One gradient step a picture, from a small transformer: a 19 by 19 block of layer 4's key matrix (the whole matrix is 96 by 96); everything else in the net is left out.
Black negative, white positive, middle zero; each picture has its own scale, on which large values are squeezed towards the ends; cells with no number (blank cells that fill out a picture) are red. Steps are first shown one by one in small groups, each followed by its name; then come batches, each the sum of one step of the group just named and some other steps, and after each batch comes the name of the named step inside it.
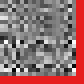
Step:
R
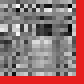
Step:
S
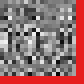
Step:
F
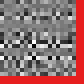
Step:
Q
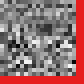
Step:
S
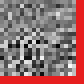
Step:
F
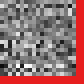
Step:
S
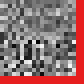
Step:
R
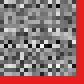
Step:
Q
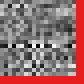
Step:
S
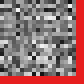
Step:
Q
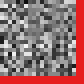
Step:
R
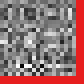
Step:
F
